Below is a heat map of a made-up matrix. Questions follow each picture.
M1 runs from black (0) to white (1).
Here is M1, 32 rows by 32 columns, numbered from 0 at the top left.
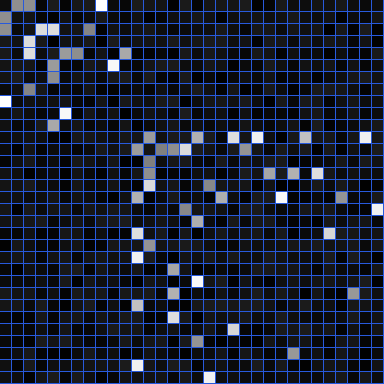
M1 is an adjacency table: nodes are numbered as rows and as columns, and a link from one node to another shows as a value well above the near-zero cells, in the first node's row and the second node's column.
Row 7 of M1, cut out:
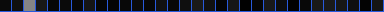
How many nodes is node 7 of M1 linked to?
1
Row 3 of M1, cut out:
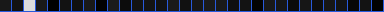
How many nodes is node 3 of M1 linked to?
1
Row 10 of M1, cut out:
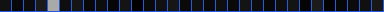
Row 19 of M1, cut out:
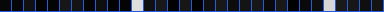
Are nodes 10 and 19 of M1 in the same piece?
no
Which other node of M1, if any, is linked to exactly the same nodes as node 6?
node 10
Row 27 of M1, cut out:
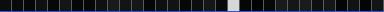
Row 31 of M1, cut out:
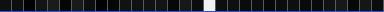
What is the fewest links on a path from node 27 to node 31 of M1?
6
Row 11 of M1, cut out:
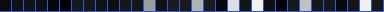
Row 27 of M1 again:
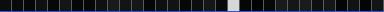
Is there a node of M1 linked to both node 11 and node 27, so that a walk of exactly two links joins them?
yes
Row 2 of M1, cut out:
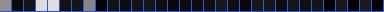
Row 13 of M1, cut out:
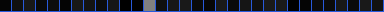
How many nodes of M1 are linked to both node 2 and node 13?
0
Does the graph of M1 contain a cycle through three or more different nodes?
no
